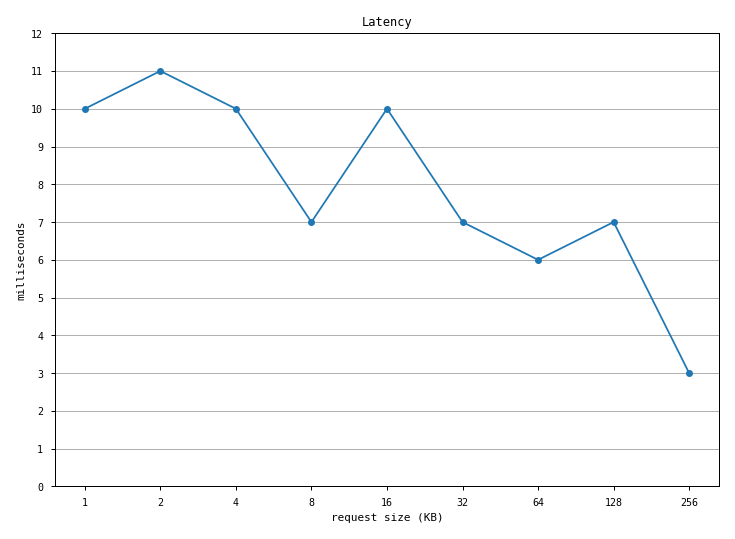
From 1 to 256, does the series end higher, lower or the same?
lower
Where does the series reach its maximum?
2
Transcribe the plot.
Title: Latency
x-axis: request size (KB), ticks 1 2 4 8 16 32 64 128 256
y-axis: milliseconds, ticks 0 1 2 3 4 5 6 7 8 9 10 11 12
Values:
10 11 10 7 10 7 6 7 3
